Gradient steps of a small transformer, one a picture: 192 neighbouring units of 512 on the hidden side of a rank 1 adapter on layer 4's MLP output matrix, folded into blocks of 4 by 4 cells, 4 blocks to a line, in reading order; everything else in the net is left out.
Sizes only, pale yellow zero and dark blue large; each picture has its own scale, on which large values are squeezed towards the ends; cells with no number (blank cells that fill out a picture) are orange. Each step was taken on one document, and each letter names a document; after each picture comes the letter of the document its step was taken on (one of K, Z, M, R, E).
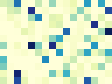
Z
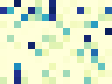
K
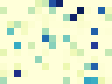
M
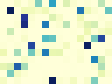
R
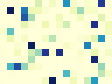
R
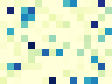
R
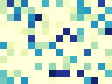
Z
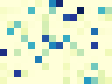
M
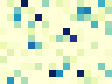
Z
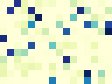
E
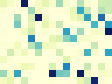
Z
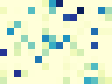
M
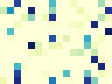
K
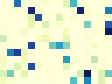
E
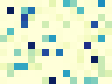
R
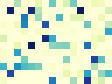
R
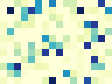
R
